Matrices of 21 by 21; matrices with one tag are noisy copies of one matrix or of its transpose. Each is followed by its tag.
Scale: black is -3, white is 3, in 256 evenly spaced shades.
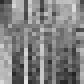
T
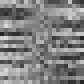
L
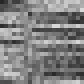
T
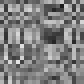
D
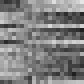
T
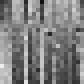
T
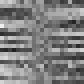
L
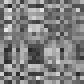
D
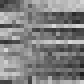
T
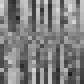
L
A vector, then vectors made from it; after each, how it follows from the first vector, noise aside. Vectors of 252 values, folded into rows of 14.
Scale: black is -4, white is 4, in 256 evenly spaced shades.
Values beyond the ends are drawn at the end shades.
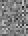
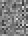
negated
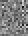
copied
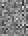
negated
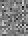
copied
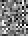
scaled up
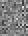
negated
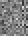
negated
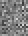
negated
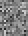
reversed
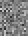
reversed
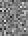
reversed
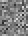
negated
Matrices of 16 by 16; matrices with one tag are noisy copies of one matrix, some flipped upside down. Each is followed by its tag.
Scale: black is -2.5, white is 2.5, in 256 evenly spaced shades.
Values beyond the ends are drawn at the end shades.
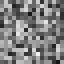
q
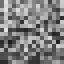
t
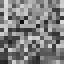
t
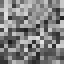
t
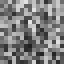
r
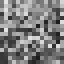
t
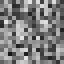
q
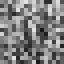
r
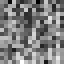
r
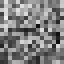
t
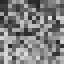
t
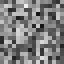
q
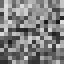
t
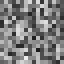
q
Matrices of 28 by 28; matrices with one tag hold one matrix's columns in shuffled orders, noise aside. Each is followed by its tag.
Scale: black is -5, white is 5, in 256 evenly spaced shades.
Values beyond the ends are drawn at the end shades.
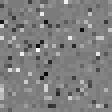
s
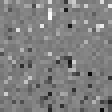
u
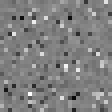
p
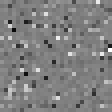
s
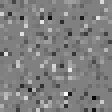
p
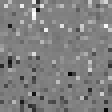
u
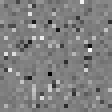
s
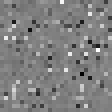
s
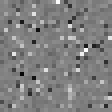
s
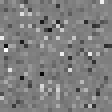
s
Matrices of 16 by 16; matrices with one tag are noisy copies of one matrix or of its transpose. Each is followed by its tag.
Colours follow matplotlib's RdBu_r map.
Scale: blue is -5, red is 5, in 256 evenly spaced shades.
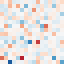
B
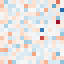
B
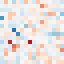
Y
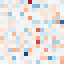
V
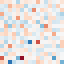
B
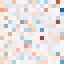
B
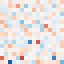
B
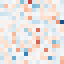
V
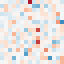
V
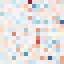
V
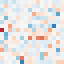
V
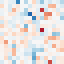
Y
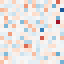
B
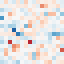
Y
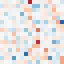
V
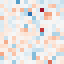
Y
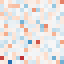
B
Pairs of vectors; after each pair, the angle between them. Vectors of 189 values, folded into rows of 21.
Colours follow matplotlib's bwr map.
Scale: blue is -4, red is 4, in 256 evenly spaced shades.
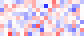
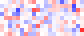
partly aligned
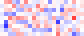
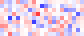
partly opposed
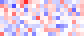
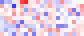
nearly parallel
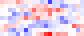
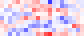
nearly parallel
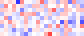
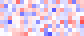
nearly opposite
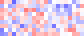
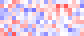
nearly opposite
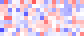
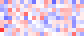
nearly opposite
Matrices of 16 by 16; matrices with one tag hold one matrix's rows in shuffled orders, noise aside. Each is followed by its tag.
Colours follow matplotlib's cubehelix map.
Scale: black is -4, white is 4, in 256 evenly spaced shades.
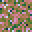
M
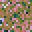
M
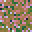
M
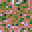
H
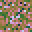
H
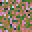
M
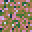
M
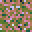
H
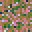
M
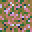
H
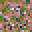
H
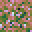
H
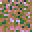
H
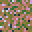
M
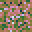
H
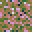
H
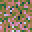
H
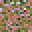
H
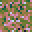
H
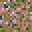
M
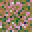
H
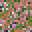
M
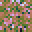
H
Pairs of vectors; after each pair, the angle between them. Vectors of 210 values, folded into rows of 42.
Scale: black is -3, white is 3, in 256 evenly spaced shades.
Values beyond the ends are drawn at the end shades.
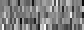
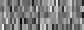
nearly parallel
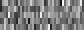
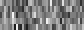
orthogonal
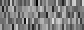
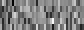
partly aligned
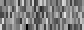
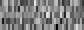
partly opposed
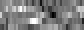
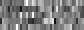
partly opposed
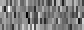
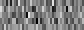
partly aligned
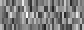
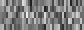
nearly parallel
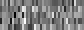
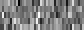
orthogonal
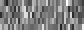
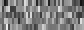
partly aligned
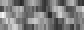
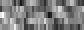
nearly parallel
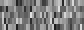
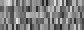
partly aligned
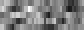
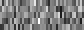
orthogonal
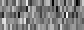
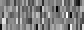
partly aligned
